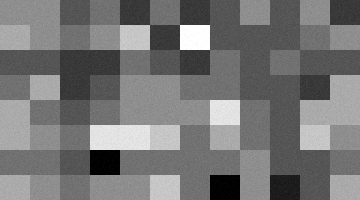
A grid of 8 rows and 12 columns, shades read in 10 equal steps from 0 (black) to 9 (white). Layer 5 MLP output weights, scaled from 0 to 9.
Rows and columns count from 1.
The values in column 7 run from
2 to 9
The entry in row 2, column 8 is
3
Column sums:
40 37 25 31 40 37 34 32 32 23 33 37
